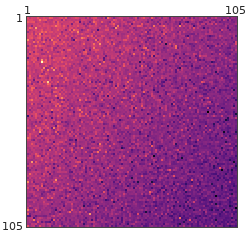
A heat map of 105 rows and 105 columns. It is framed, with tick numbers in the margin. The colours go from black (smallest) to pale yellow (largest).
There are no regular stripes. Fine speckle covers the field. The top left is the ninth with the highest average. There is an overall slope up to the top left. The ninth with the lowest average is the bottom right.
